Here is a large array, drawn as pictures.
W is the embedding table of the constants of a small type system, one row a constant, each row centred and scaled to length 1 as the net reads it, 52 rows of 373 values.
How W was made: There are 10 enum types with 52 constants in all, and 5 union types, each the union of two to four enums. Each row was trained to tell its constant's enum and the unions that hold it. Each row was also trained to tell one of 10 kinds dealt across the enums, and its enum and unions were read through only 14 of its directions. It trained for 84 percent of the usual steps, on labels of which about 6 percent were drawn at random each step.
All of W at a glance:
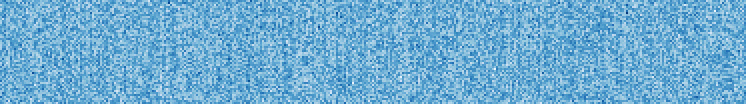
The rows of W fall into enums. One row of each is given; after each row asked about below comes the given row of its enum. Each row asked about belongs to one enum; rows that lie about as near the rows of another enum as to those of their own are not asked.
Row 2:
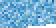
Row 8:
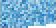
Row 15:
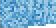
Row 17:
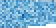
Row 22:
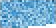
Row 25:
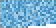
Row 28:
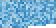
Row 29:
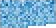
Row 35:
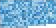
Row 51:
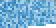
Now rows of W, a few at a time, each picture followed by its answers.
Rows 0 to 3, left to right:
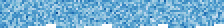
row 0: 15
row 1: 22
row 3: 35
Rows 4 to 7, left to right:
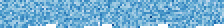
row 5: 29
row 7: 35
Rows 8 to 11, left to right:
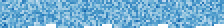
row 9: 28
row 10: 28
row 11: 29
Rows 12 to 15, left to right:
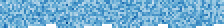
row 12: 35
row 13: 35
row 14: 25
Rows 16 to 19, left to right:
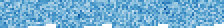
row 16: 51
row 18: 29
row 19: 25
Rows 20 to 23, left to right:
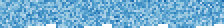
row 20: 28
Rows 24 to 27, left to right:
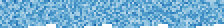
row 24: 28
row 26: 25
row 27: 15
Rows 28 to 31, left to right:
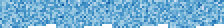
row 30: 8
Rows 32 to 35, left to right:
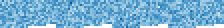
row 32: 29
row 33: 51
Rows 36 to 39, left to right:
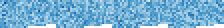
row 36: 51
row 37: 15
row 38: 17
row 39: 25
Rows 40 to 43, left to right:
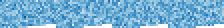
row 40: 17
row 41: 2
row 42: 8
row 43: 29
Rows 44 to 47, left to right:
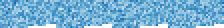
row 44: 51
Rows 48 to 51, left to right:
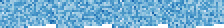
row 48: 25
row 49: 28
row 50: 22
